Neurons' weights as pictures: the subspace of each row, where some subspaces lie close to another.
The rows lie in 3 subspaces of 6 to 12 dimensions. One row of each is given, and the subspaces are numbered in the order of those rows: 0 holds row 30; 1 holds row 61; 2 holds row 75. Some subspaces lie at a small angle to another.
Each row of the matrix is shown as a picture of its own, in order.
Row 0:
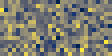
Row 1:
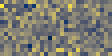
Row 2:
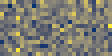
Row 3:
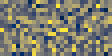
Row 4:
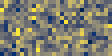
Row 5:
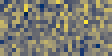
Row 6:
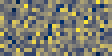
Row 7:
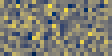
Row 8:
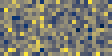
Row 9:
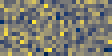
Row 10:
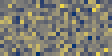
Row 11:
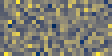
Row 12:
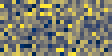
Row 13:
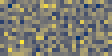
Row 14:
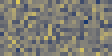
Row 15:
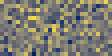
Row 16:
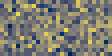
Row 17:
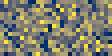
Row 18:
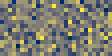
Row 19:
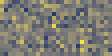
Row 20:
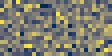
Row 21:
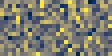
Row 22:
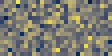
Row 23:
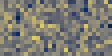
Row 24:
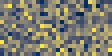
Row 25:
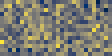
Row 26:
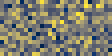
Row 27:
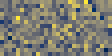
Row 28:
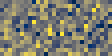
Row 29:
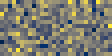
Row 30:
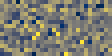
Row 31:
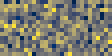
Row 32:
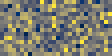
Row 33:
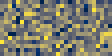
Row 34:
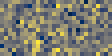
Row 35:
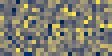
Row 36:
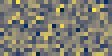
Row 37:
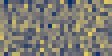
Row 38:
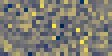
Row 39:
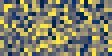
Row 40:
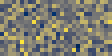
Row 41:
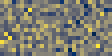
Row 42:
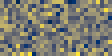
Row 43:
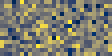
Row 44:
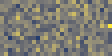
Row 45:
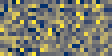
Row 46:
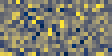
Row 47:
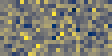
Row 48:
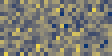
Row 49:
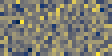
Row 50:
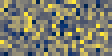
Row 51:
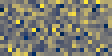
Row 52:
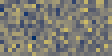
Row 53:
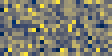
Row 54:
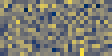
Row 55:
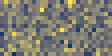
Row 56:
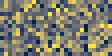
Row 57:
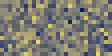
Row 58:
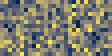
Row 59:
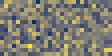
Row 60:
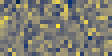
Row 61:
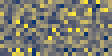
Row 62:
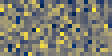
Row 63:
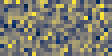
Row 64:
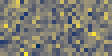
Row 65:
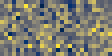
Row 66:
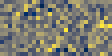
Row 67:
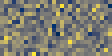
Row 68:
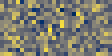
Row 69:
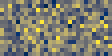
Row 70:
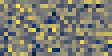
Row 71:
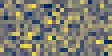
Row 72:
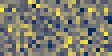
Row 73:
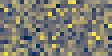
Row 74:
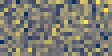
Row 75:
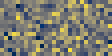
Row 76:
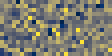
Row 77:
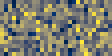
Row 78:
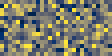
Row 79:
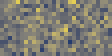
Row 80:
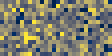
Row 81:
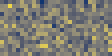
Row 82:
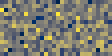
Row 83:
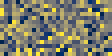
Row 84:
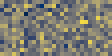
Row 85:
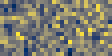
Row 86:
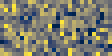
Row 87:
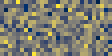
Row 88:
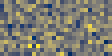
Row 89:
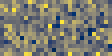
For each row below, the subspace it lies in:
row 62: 1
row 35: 0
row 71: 2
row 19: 1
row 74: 1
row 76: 0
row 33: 1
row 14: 0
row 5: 2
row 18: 1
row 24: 0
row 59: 2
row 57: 1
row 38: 0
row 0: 2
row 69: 2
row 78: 1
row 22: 2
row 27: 2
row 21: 1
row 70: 1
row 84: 1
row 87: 0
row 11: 2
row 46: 0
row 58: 2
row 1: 1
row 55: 2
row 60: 2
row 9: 1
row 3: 2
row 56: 2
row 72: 1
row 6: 0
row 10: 1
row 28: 2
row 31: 0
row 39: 0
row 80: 1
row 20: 2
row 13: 1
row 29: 0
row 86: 0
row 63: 0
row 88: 2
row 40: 1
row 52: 2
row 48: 2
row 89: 0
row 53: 1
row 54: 2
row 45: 0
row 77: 1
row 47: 1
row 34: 2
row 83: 2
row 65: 1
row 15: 1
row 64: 2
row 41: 2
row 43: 1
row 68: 0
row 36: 0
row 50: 1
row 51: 1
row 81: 0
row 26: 0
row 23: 2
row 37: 1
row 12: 2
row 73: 1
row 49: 2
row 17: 0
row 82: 1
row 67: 2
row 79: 2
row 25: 1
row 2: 0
